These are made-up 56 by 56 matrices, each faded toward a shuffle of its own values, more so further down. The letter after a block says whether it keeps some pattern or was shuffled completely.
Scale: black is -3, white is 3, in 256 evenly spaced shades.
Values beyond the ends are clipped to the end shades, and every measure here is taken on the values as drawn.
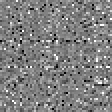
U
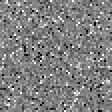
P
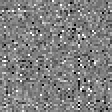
U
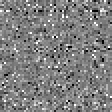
U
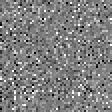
U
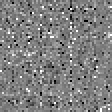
U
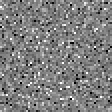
P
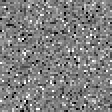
P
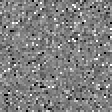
P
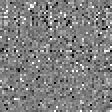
U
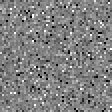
P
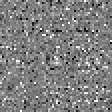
U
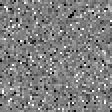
P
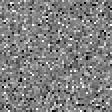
P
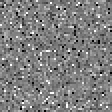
P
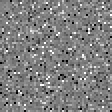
P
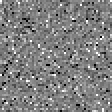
P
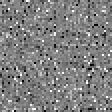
U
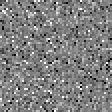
P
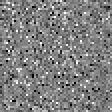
U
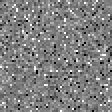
P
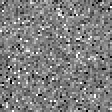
P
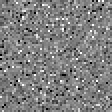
P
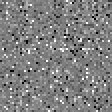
U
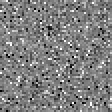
P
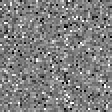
U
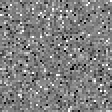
P
